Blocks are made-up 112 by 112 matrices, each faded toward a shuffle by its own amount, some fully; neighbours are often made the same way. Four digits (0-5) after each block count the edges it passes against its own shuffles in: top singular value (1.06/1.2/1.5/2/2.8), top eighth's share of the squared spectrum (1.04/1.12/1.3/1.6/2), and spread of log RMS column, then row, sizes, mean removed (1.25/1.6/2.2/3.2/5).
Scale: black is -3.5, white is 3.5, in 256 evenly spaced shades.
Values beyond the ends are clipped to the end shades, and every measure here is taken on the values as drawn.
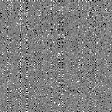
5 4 3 2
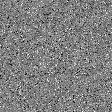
2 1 0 0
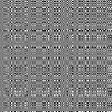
5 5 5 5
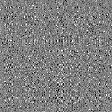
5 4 3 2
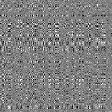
5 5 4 4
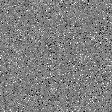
3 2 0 0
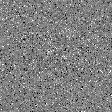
3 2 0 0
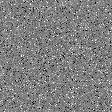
1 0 0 0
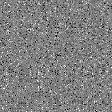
3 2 1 1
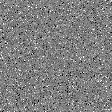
3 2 1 1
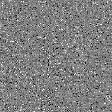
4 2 1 0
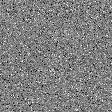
0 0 0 0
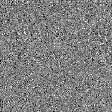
3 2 1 1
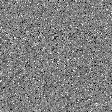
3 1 0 1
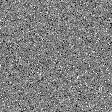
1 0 0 0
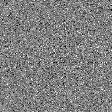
3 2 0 2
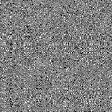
4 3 2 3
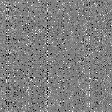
4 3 2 1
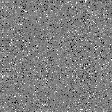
3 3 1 1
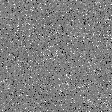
2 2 0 0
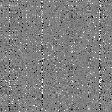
4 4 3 1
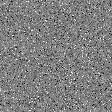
0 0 0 0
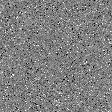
0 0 0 0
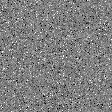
0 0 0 0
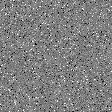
0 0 0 0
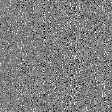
1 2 3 0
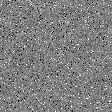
1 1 0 0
